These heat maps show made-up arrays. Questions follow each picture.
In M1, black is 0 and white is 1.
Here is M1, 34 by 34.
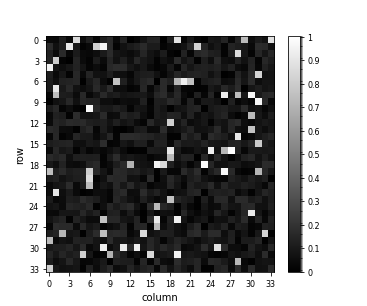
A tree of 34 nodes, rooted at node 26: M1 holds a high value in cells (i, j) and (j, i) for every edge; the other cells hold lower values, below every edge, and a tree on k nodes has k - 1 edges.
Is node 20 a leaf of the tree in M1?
yes
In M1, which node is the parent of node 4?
0
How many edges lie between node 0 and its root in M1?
2
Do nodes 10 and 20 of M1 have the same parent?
yes
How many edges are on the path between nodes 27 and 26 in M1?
2
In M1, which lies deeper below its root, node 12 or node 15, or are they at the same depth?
the same depth
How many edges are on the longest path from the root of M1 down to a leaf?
3
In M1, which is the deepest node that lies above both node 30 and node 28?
8
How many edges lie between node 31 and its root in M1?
2
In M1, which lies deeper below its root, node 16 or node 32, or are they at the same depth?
node 32
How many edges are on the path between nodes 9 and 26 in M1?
3
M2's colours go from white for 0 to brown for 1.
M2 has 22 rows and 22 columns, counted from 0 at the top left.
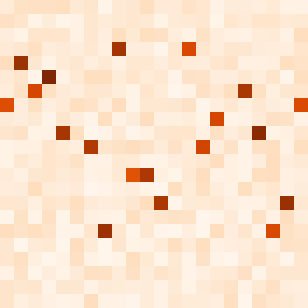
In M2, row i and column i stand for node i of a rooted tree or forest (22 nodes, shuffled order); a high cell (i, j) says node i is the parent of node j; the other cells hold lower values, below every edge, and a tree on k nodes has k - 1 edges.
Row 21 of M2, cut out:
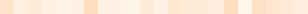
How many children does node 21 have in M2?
0
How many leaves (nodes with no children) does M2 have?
11
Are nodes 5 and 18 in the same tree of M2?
no
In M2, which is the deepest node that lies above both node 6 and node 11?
10
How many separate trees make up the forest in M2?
3
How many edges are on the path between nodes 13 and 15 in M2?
3
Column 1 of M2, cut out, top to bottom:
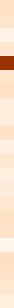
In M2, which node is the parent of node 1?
4
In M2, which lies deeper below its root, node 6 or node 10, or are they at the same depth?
node 6
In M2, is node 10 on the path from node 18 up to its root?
no
